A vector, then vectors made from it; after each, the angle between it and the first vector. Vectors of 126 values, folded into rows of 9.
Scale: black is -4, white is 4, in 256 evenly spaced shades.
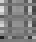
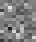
orthogonal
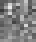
partly opposed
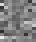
partly opposed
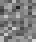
partly opposed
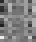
nearly opposite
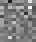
partly aligned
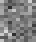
partly aligned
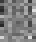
nearly opposite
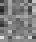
nearly opposite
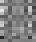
nearly parallel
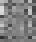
nearly parallel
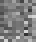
partly opposed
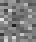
orthogonal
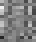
nearly parallel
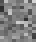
partly opposed
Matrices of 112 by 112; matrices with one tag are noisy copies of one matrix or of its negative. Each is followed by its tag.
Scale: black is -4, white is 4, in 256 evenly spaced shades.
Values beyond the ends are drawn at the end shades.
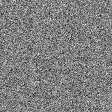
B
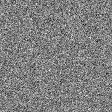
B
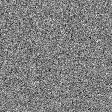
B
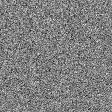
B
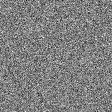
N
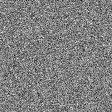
N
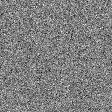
B
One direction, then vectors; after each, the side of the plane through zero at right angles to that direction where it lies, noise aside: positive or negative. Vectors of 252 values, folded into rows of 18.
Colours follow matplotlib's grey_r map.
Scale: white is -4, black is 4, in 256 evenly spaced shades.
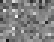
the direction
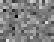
negative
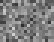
positive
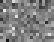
positive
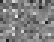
positive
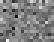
negative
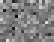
negative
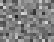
negative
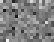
negative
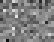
positive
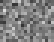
positive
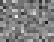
positive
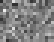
positive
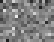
positive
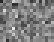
positive
